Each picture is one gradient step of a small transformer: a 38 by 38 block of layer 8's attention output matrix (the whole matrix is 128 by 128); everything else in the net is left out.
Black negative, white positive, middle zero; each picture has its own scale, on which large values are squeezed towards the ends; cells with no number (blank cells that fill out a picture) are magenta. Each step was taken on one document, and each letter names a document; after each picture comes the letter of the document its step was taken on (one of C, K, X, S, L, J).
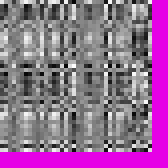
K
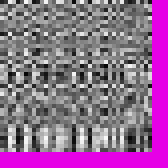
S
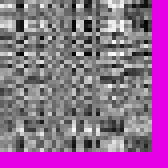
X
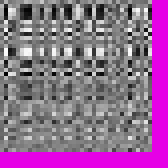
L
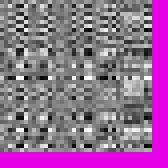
X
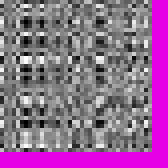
S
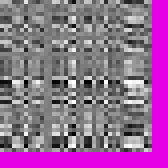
K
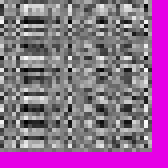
S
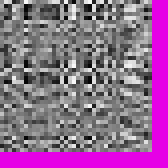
K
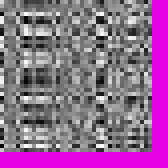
S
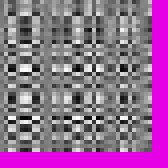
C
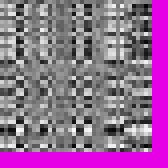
X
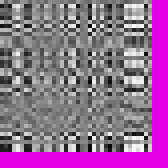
K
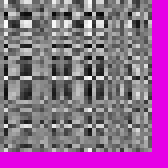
L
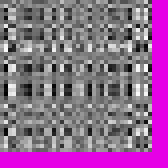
L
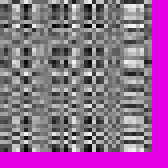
K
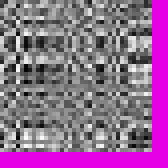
S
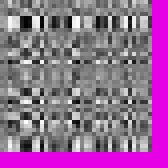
C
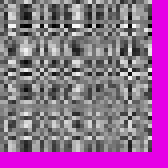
C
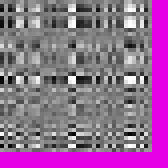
K
